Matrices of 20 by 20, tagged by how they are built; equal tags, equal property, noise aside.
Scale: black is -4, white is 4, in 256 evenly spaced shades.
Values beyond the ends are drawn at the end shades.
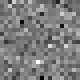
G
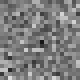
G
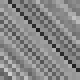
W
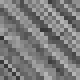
W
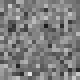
G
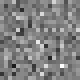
G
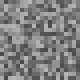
G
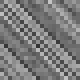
W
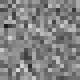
G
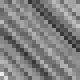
W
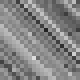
W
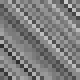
W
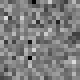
G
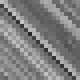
W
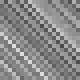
W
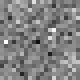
G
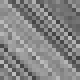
W
